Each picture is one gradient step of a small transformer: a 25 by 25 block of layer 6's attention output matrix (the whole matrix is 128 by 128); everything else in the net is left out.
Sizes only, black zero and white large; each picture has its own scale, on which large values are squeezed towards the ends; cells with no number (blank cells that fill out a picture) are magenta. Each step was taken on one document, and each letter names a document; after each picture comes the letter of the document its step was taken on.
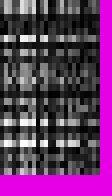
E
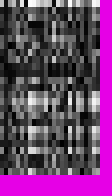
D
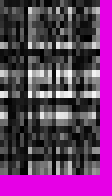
D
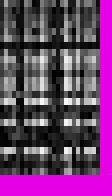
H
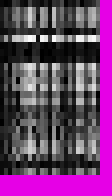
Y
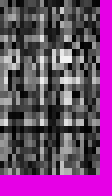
H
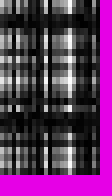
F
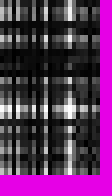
F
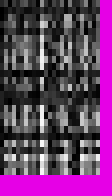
E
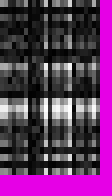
F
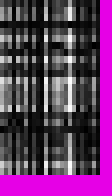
F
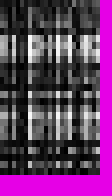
D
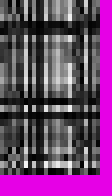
F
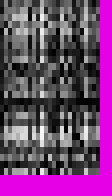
E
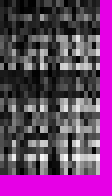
E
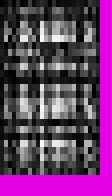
Y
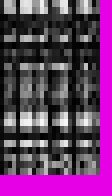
E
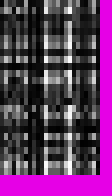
F
